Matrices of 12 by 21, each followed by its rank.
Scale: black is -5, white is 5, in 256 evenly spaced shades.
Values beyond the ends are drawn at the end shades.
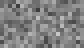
full rank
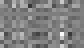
two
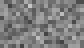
full rank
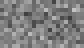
full rank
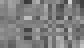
two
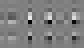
one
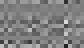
two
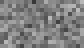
full rank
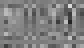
two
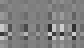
one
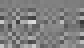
two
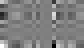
one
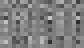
two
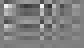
one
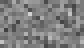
full rank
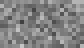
full rank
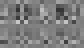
two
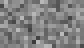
full rank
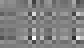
one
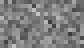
full rank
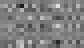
two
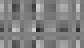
one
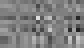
two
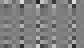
one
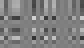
one
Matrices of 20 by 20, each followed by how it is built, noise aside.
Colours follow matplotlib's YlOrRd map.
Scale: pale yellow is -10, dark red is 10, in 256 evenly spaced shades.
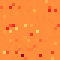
sparse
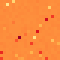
sparse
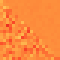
lower triangular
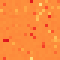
sparse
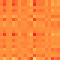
low rank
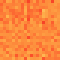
low rank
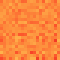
low rank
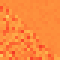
lower triangular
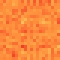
low rank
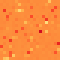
sparse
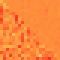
lower triangular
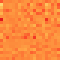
low rank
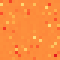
sparse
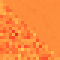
lower triangular
